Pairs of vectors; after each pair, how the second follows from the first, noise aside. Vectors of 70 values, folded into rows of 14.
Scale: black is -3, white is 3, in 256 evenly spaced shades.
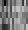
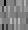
partly zeroed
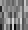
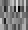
wrapped around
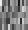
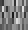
wrapped around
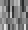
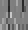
partly zeroed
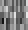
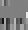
partly zeroed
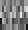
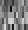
wrapped around
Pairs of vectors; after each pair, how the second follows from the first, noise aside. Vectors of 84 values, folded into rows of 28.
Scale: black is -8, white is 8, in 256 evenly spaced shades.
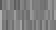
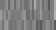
reversed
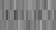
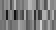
scaled up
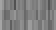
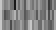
scaled up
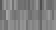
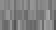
reversed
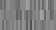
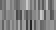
scaled up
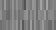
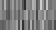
scaled up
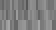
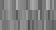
reversed
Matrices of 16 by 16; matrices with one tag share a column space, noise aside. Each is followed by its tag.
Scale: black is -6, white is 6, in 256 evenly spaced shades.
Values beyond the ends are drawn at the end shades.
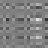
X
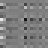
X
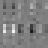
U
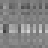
U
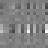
U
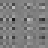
X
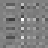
X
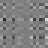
X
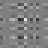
X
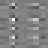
X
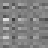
X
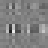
U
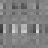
U
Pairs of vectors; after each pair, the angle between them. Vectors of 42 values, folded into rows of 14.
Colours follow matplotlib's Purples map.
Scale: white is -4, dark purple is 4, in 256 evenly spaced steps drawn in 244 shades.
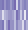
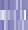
nearly parallel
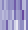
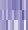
nearly parallel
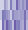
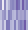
partly aligned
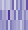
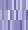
nearly opposite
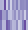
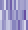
nearly opposite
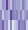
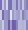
nearly opposite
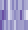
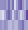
partly opposed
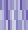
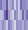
nearly parallel
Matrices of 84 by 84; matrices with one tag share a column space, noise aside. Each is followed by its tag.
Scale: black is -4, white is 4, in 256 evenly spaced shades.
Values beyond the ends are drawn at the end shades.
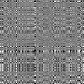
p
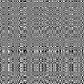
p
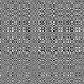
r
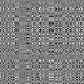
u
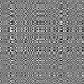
r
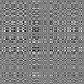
r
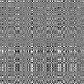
p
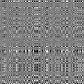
p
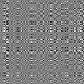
r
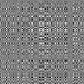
u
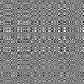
r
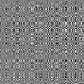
u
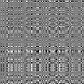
p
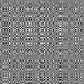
u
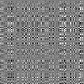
u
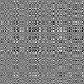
r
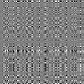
p
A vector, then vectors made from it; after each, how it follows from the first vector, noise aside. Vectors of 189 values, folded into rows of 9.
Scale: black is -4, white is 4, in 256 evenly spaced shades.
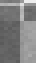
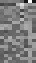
sign-scrambled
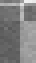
copied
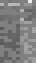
partly zeroed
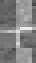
wrapped around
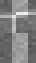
wrapped around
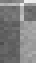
copied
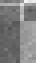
copied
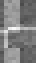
wrapped around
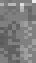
partly zeroed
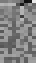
sign-scrambled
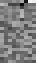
sign-scrambled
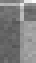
copied
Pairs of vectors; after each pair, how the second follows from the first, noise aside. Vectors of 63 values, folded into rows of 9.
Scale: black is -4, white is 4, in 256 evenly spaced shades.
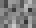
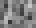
wrapped around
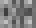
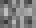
negated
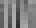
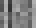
wrapped around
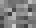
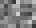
wrapped around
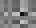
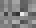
negated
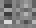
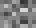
wrapped around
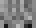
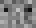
wrapped around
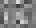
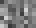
wrapped around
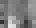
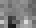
negated
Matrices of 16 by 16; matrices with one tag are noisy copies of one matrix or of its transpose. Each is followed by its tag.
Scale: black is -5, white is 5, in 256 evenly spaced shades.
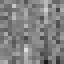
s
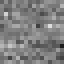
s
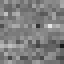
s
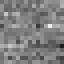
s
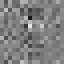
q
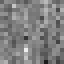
s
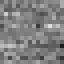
s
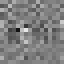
q
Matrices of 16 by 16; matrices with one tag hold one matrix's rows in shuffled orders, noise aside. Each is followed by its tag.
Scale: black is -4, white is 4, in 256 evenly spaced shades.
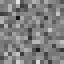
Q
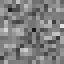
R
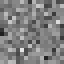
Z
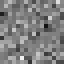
Z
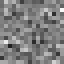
R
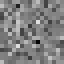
Q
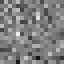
Q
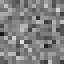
Z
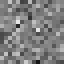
Q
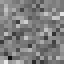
R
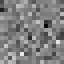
Z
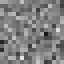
Z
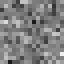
R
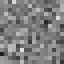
Z
